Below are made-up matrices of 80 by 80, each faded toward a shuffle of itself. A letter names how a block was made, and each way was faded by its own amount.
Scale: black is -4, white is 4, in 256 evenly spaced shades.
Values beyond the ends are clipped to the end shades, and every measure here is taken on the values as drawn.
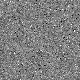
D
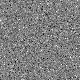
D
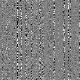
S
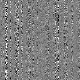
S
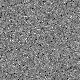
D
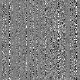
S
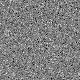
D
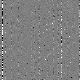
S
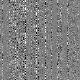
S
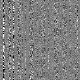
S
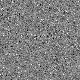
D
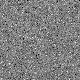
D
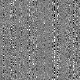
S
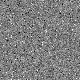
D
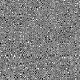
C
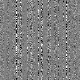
S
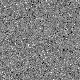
D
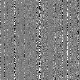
S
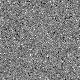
D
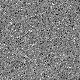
D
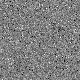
D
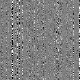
S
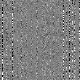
S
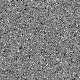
D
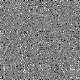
C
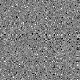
C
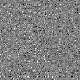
C
